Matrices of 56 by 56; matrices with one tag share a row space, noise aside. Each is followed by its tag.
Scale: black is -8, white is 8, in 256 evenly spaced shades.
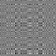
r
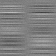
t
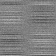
t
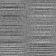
t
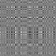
r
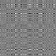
r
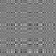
r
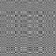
r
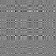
r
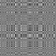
r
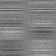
t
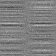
t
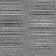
t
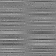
t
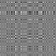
r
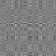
r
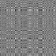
r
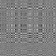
r
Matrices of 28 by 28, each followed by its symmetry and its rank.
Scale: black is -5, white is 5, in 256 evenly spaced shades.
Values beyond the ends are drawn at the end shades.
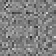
neither, rank five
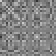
symmetric, rank three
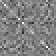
symmetric, rank five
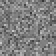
antisymmetric, full rank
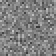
neither, full rank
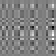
neither, rank one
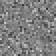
antisymmetric, full rank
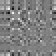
symmetric, rank three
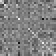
symmetric, rank five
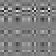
neither, rank one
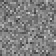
neither, full rank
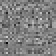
neither, rank five
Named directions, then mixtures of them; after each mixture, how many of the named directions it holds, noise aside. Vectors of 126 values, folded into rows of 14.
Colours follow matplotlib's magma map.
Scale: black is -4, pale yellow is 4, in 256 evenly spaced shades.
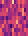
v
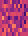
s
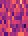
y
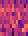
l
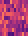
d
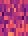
two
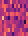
two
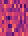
three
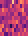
two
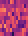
three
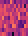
three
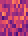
two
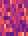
two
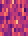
one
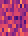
two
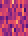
one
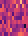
one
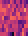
two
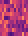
one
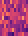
one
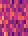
three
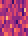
one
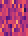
two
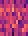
one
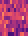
one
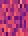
two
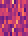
one
